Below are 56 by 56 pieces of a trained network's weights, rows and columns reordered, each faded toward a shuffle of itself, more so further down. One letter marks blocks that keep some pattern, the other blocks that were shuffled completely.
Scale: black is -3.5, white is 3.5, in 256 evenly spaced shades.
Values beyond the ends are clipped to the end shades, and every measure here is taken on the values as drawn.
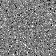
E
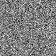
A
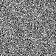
E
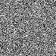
A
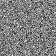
E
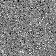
E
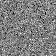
E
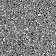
E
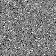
E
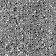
A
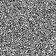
E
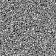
A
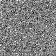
E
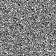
E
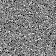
E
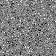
E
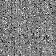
A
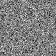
A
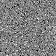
E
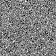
E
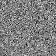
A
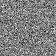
E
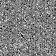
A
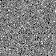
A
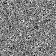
E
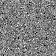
E
